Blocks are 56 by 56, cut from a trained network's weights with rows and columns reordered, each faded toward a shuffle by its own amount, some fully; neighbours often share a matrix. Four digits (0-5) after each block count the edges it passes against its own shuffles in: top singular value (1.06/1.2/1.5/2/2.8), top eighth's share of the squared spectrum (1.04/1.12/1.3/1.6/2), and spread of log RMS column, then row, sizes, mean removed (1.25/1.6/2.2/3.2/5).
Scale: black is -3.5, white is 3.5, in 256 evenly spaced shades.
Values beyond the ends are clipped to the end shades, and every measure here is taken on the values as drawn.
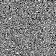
1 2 0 1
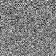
3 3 0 1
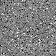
0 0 0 0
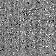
2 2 0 2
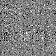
2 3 1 2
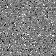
1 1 0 0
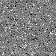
0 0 0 0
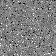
0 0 0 0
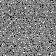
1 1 0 0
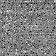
2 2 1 0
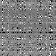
3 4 3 2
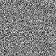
3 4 1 2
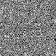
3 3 0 1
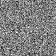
1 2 0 0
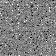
0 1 0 0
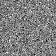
0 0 0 0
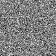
0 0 0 0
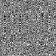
3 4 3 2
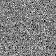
2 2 1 0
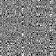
3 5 3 2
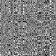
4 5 3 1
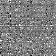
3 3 2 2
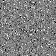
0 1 0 0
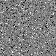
0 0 0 0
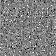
1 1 0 1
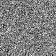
1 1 0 0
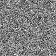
1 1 0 0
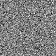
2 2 0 0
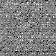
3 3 2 1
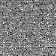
2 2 1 0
